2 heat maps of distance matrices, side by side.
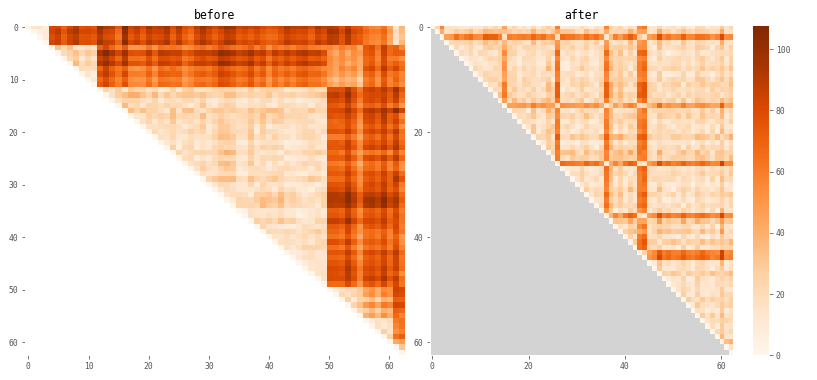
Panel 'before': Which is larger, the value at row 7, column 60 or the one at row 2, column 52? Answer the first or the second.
the second
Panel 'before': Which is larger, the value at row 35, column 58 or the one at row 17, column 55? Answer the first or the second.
the first
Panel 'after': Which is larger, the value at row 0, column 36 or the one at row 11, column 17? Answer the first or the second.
the first
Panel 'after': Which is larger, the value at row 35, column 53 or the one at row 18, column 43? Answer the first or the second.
the second
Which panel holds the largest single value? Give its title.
before
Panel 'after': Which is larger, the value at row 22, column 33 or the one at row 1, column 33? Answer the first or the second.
the second
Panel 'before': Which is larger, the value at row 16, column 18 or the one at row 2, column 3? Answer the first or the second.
the first
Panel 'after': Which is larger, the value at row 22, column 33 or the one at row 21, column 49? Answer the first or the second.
the second
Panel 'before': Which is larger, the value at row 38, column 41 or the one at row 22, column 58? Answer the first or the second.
the second
